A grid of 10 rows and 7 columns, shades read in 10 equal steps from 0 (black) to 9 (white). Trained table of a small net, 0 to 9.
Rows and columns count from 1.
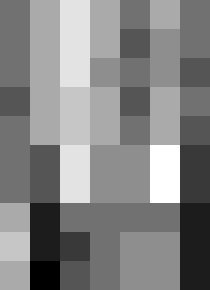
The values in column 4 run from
4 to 6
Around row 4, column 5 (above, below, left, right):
4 4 6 6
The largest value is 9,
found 2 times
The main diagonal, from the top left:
4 6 8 6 4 9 2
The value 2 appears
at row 6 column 7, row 7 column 7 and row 9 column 3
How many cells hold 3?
8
